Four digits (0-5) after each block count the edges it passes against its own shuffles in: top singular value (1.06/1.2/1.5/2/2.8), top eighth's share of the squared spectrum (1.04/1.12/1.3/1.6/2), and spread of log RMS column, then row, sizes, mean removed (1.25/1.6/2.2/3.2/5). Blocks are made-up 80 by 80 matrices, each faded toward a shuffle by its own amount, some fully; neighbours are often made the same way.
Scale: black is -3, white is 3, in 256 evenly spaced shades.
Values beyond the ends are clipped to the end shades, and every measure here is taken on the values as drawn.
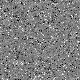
2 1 0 0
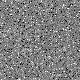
0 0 0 0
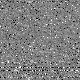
2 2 0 2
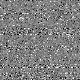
2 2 0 3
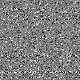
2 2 0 3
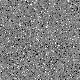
0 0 0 0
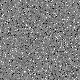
0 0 0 0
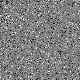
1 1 1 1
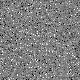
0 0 1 0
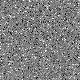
0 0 0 0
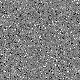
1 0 1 0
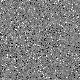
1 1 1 0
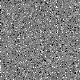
1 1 2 1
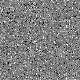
0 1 1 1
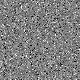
0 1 1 0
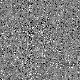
1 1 2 1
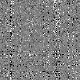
2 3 3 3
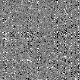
2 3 3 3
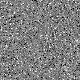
2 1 0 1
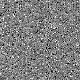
3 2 1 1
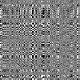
5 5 4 4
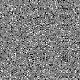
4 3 1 1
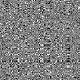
4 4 2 2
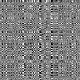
5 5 4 4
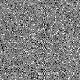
4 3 1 1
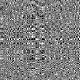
5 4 3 3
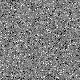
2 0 0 0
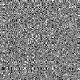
4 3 2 2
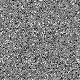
2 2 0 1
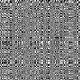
5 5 4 4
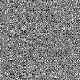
4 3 2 2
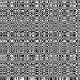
5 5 4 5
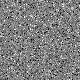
1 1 0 0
